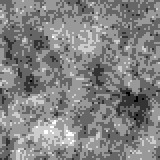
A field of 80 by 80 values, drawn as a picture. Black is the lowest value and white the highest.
Mirror symmetry: none. Grain: blotchy. Stripes: none.
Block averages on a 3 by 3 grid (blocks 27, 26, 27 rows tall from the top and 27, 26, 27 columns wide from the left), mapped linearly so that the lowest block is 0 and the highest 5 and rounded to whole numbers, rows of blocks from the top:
141
110
531
